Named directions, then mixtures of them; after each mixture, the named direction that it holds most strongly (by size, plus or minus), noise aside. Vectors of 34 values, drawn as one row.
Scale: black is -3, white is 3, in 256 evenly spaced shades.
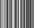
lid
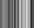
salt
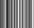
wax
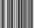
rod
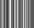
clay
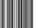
rod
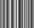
clay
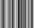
rod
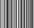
lid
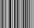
clay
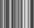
salt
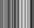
salt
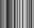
wax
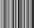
wax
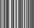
clay
